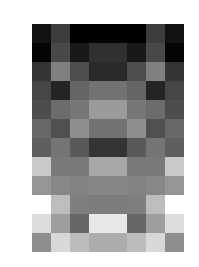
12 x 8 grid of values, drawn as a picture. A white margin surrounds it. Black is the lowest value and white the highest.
The left and right halves mirror each other. The top middle is the smoothest part. There is an overall slope up to the bottom.
